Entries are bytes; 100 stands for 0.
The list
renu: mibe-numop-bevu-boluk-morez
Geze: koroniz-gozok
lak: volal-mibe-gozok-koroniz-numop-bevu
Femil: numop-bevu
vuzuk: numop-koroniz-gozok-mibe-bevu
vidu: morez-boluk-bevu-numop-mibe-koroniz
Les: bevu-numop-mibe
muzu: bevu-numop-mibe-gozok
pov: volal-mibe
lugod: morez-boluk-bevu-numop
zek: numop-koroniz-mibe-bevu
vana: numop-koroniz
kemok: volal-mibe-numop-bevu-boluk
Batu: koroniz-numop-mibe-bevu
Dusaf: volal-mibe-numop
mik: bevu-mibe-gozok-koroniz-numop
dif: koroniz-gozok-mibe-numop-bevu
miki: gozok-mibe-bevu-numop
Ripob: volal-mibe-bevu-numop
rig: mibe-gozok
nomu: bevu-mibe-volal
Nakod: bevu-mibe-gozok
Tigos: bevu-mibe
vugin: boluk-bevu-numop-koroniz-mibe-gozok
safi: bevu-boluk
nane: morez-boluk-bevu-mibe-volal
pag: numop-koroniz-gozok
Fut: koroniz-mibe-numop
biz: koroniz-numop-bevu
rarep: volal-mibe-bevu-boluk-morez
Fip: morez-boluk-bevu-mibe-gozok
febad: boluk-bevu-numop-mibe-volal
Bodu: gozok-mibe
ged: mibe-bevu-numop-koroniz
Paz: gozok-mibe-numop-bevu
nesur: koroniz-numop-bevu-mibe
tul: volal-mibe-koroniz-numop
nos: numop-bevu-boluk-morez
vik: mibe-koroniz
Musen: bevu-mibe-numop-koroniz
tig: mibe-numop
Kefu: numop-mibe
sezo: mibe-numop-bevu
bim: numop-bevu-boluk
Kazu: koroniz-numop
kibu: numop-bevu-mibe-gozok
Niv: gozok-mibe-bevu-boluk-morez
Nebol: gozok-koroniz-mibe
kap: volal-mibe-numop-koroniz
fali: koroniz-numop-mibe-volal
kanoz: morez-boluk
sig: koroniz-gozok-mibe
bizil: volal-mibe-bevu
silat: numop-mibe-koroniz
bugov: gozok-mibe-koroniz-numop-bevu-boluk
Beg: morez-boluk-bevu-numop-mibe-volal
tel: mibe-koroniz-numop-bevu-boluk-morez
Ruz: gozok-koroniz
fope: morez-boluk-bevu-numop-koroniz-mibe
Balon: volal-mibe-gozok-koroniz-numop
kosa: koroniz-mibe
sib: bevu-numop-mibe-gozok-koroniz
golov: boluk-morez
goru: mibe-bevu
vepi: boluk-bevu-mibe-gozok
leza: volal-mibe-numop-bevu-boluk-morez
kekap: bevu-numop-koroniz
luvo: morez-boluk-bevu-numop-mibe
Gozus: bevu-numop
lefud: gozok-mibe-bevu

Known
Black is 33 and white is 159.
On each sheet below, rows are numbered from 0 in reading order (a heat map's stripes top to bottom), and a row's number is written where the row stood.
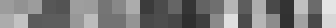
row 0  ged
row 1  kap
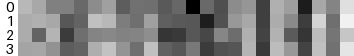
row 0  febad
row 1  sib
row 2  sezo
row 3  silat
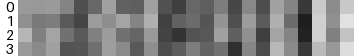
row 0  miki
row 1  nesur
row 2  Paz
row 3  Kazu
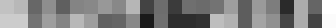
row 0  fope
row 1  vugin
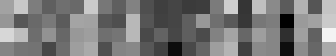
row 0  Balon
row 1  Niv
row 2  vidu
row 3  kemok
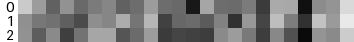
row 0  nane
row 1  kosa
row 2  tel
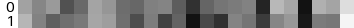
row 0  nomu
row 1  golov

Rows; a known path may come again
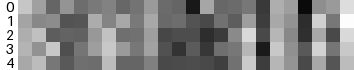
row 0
nane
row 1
Tigos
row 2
kap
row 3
vuzuk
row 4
tul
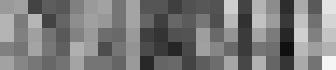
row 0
pov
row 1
Femil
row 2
Paz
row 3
bugov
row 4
rig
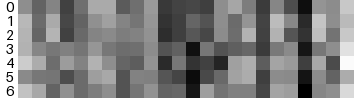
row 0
tel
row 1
Batu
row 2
sezo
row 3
kanoz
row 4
vepi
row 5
kemok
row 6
Beg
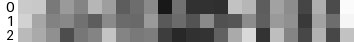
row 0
vugin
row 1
lugod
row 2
lak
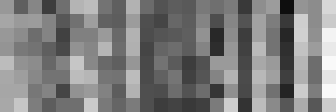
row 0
nos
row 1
miki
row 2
Bodu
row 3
kosa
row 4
Nakod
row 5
kibu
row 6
Ruz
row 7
Balon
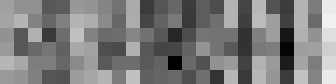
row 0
vik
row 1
pag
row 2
safi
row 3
Niv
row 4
febad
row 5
Kefu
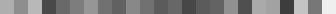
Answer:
Gozus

